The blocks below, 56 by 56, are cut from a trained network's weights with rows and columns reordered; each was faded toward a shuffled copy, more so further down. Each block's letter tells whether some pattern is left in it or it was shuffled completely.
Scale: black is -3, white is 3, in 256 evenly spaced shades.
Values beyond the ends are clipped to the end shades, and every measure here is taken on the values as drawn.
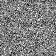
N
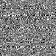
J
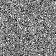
N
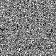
J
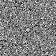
N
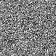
N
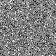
N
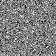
N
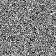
J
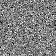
N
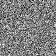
N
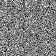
J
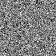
J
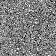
N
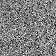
N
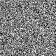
N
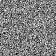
J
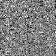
J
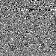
J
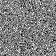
N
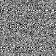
J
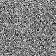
J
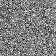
N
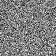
N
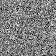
J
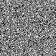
N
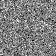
N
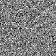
J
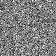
N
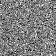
N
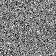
N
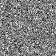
J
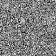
J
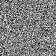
N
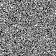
N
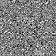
J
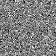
J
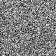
N
